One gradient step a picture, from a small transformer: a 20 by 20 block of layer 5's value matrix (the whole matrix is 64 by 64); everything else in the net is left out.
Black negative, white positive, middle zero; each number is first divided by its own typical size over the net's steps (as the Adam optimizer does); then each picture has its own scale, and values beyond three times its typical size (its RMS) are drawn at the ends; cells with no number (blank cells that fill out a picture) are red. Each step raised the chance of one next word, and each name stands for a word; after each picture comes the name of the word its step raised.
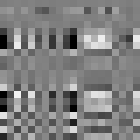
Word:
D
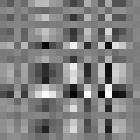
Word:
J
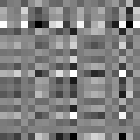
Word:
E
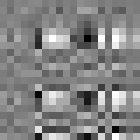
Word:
D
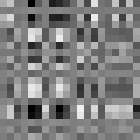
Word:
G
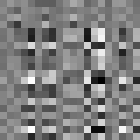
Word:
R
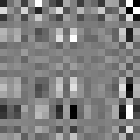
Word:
G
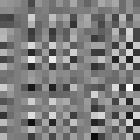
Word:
E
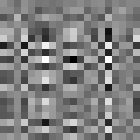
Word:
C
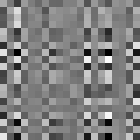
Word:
E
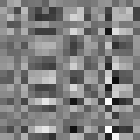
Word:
R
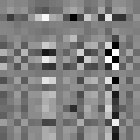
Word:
C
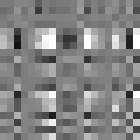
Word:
D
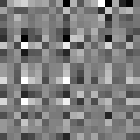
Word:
J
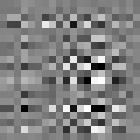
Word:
C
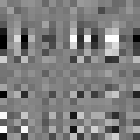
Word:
D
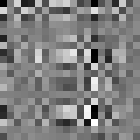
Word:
J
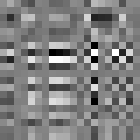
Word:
C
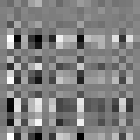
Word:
G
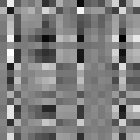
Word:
J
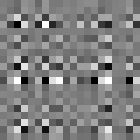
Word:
C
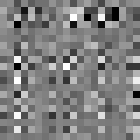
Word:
C
